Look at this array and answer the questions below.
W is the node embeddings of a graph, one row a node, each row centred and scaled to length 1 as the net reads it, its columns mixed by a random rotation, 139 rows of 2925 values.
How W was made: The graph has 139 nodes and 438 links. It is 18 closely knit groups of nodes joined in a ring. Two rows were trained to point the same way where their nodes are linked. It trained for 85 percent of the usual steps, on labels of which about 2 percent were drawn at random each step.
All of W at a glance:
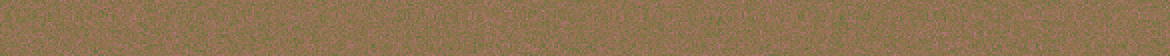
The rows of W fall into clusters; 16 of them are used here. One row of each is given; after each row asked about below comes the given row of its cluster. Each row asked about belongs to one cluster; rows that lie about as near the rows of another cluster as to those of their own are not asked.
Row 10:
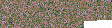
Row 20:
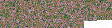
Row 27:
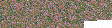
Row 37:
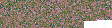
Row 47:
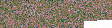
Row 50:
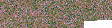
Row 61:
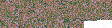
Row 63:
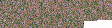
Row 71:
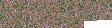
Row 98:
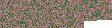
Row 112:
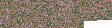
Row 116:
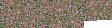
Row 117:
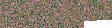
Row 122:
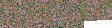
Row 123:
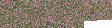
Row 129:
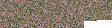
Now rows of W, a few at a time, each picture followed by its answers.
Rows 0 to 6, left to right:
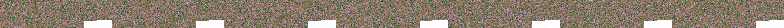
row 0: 50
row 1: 50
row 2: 63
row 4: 116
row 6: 129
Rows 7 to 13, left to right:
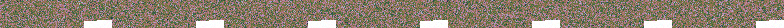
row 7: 117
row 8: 129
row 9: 63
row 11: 71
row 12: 122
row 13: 37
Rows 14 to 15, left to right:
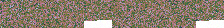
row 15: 61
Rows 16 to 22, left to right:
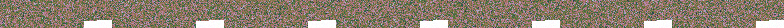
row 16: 112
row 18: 129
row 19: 61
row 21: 123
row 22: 116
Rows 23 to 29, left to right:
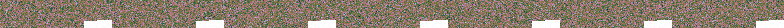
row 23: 71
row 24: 112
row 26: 117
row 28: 47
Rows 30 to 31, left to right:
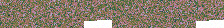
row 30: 37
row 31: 47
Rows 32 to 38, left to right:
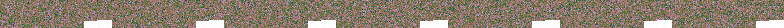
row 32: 10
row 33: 98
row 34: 27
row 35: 116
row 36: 47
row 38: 10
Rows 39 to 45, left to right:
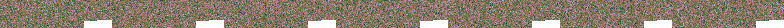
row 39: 27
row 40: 47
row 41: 63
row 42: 47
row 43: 27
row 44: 71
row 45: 71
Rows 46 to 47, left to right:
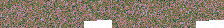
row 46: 37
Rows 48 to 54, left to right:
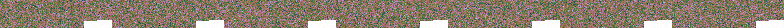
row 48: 71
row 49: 27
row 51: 63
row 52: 129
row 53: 20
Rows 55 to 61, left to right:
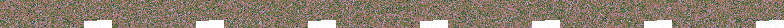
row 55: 61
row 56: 116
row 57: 61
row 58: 71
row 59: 117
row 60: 71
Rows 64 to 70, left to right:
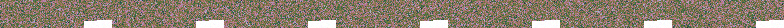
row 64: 116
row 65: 112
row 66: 50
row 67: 47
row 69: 61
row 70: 122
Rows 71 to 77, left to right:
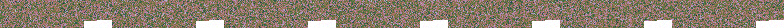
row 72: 37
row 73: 116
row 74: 123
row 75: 71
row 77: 129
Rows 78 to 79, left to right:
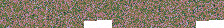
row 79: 47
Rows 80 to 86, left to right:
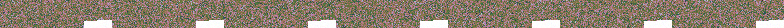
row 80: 63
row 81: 117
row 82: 129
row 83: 117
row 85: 61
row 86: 123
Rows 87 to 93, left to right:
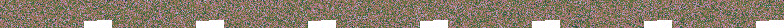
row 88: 123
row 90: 129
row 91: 10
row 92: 122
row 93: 10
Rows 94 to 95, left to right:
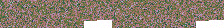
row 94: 71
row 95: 129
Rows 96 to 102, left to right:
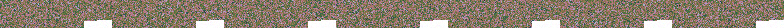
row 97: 37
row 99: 63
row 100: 63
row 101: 61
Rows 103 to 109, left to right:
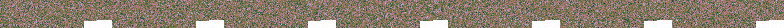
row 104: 50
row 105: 123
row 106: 37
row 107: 116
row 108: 61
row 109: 63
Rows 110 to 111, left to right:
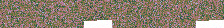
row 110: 112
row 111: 117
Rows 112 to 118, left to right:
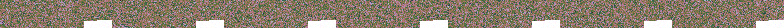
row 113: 122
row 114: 117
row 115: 112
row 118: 123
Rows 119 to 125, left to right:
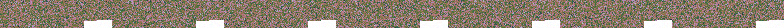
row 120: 122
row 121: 98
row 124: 50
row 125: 50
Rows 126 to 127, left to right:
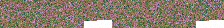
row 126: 116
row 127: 50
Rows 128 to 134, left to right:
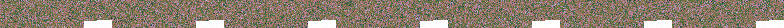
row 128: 117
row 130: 63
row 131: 20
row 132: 116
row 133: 129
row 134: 10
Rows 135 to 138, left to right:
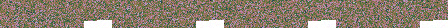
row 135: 61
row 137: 47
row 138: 98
